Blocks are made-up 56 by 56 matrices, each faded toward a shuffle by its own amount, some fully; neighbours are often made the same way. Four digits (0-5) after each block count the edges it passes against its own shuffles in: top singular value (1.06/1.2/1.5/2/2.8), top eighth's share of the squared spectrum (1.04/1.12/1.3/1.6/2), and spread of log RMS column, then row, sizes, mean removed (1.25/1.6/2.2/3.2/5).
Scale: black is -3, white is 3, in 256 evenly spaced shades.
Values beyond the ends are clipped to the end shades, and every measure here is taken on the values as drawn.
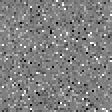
0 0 0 0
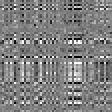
5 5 4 4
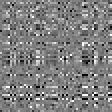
5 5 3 3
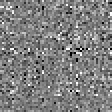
2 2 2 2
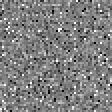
0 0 0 0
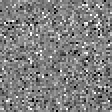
1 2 1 1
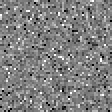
0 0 0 0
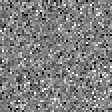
0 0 0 0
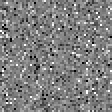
1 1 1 0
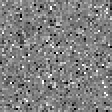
0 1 1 0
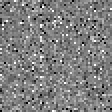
1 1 1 0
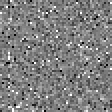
1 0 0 0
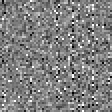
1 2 3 0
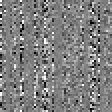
2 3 4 0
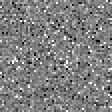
2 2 0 0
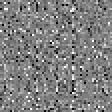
4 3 2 1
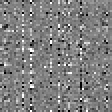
2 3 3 3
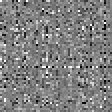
2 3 3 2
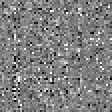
2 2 2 2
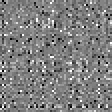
4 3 2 2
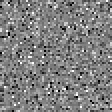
1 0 0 0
